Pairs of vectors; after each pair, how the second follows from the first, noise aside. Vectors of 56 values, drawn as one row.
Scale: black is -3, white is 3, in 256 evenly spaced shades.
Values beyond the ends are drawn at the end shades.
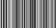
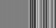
partly zeroed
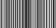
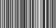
shuffled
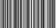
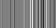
partly zeroed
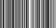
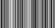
shuffled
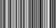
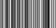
negated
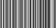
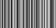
negated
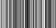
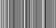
partly zeroed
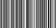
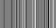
partly zeroed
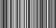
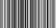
negated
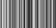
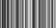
negated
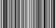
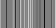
partly zeroed
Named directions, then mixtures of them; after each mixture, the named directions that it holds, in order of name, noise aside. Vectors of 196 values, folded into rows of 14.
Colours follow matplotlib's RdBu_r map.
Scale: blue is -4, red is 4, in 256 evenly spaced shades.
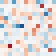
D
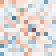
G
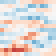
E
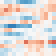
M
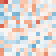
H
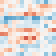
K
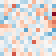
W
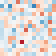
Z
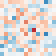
G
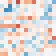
M, Z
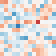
H, M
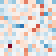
D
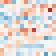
D, H, K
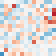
W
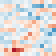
E, W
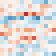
K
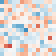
D, K, Z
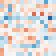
H, K, Z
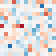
D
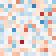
Z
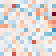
W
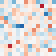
D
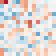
H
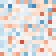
Z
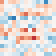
G, K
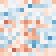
E, G, H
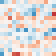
H, K, W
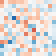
G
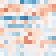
K, M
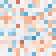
K, Z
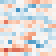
E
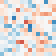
G, M, Z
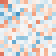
H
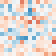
H, K, Z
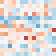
D, K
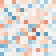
G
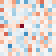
D, W
